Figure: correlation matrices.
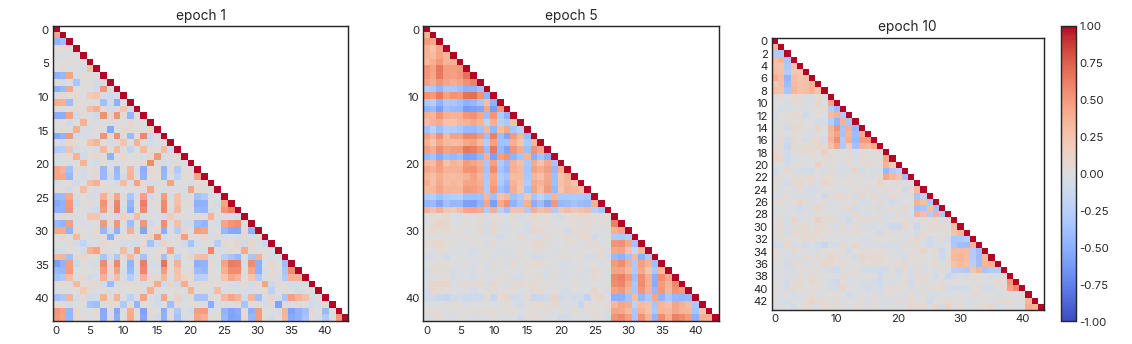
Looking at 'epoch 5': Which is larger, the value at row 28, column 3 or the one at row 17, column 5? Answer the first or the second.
the second
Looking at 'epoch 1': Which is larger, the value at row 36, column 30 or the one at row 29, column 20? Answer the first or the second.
the second
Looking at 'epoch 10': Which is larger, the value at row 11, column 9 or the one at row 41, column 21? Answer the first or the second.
the second
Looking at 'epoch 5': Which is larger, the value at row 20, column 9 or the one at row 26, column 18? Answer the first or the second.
the first
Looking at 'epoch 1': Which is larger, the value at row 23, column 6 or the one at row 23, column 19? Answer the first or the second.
the first
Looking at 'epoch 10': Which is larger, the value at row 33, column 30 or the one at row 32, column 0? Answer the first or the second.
the second
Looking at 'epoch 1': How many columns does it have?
44
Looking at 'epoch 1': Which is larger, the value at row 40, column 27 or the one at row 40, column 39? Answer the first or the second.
the first
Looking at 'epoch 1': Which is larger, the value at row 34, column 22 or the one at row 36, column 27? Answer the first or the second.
the second
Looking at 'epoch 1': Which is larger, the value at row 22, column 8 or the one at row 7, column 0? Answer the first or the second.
the first
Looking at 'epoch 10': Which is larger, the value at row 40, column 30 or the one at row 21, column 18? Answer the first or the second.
the first
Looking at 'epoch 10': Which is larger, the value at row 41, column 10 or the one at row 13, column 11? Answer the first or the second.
the second
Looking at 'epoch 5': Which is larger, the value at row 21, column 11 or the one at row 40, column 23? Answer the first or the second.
the second
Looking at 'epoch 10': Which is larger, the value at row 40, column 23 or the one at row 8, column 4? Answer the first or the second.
the second
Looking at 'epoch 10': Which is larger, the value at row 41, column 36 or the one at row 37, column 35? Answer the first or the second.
the first
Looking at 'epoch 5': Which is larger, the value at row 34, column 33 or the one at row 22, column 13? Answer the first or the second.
the second
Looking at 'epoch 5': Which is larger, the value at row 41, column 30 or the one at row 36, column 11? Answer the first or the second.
the first
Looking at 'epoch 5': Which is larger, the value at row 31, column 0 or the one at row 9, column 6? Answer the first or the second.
the first
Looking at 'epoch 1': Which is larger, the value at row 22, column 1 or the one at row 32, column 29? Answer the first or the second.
the first
